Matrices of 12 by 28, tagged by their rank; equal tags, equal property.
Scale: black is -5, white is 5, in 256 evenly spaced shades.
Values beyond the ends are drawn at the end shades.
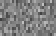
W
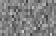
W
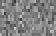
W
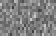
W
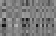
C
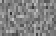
W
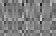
C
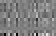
C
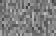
W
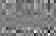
C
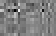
C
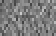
W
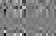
C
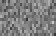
W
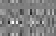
C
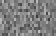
W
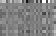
C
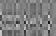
C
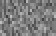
W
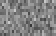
W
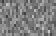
W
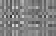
C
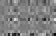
C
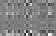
C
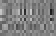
C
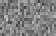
W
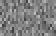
W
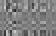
C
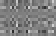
C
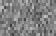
W
